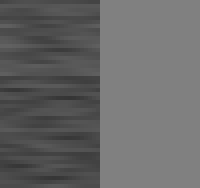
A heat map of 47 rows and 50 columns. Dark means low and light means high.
It is made of 1 by 2 panels. Panel 1,1: low, streaked across, faint in contrast. Panel 1,2: middling, flat.
